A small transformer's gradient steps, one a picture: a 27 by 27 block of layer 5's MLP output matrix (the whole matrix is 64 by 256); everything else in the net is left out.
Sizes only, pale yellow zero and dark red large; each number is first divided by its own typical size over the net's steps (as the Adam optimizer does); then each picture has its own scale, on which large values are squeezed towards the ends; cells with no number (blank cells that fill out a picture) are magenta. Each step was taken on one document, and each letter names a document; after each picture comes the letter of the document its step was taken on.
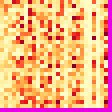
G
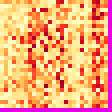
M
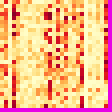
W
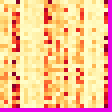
W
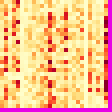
W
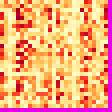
M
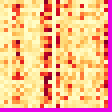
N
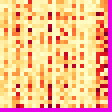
N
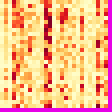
N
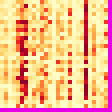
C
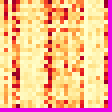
W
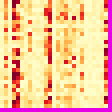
N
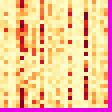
C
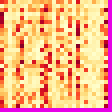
G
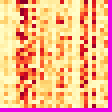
C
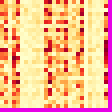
W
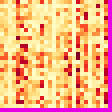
C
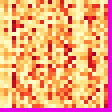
M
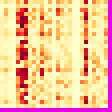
C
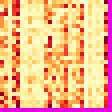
W
